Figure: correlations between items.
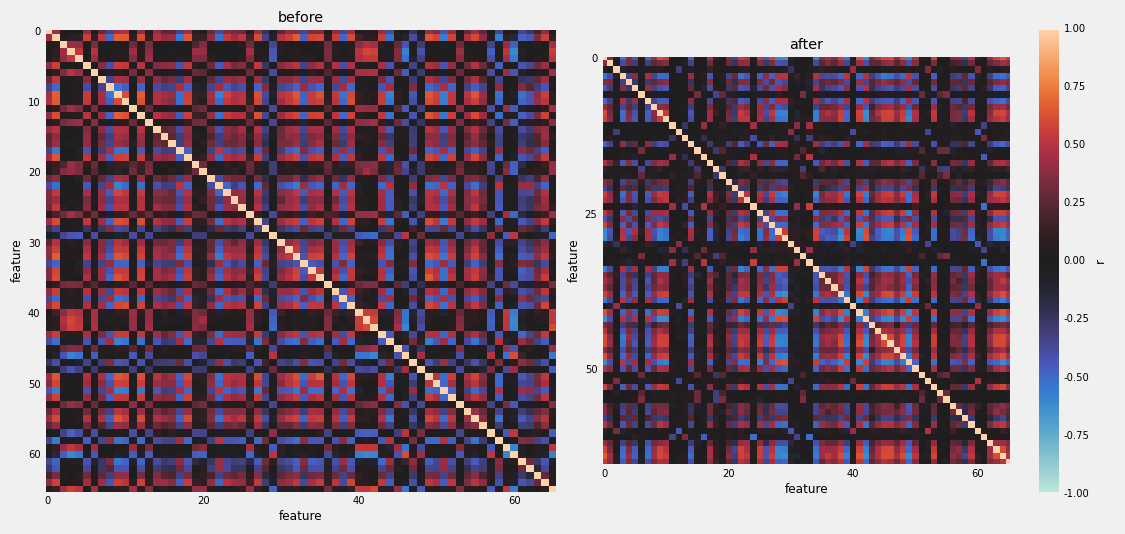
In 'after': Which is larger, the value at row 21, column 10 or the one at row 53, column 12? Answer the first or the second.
the second
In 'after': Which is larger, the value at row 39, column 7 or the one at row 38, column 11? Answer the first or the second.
the first
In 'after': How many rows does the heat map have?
66
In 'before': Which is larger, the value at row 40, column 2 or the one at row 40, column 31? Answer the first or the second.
the first
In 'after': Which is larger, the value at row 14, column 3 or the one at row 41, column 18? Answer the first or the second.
the first
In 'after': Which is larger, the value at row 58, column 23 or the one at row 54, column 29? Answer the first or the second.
the second
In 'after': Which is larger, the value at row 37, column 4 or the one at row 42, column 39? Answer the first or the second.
the second
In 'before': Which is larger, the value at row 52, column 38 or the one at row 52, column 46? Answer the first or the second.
the second
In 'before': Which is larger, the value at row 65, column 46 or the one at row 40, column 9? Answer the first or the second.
the second
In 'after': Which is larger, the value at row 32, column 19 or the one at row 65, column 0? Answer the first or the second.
the second
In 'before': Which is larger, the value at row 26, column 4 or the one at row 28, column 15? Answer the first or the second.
the first
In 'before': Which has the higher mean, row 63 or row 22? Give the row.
63
